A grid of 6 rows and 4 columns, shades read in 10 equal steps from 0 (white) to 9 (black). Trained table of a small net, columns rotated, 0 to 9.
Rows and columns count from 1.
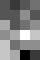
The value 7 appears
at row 1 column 2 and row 6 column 4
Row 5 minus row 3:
-1 -1 -1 0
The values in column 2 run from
3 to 7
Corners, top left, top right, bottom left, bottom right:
6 5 2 7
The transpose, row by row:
6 6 3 4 2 2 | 7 6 6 3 5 3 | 6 4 5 0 4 9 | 5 6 4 2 4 7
